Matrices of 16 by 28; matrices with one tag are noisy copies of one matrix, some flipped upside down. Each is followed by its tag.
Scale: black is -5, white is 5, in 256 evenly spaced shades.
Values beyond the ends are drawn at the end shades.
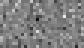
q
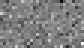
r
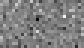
q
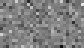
r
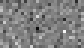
q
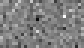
q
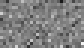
r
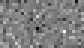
q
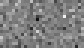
q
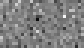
q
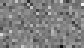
r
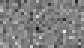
q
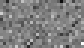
r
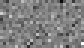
r
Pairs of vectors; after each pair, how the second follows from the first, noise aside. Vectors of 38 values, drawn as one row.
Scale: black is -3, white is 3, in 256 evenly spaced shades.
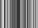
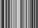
negated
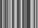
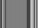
partly zeroed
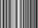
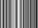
copied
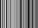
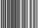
negated
